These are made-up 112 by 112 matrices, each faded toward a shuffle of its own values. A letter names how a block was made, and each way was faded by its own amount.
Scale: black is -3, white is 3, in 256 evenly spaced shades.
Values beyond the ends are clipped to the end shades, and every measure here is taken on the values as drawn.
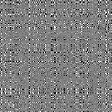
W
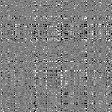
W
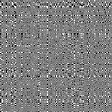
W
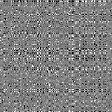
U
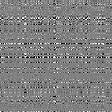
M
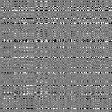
M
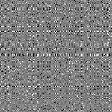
U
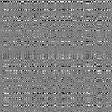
M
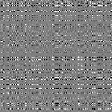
M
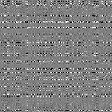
M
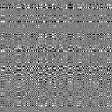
M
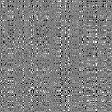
W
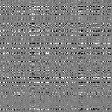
M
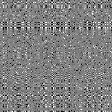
U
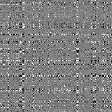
W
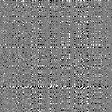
W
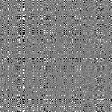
W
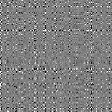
W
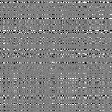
M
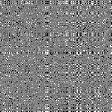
U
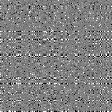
U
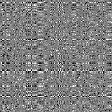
U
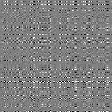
M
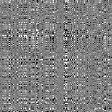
W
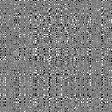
W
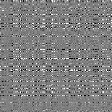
M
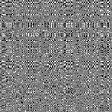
U
